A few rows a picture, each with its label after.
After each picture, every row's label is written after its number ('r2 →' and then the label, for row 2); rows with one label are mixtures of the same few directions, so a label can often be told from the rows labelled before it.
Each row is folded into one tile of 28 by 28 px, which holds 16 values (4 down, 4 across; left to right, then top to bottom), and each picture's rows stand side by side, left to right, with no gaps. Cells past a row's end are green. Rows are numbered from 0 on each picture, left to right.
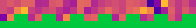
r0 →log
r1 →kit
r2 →kit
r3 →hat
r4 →log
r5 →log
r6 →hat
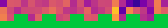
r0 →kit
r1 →log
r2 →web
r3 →kit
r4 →hat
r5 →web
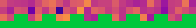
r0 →hat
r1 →hat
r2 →hat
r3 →kit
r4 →hat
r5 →log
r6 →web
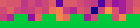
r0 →kit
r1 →log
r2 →kit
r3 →web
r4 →kit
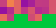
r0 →log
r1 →kit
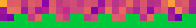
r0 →kit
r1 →web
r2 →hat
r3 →web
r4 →web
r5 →kit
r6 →kit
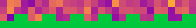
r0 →kit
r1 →kit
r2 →kit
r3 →hat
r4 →kit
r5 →web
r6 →kit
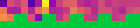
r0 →kit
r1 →web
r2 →log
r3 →web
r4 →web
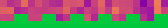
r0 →log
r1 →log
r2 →hat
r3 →web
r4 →hat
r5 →web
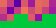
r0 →web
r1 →kit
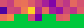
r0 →hat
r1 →hat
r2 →hat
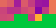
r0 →web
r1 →kit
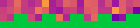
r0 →web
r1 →web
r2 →log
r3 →web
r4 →hat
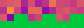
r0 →kit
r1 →log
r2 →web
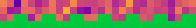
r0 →web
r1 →log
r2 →web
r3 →hat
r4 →web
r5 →kit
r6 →hat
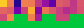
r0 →web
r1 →hat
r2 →web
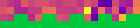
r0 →log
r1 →log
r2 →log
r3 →hat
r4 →kit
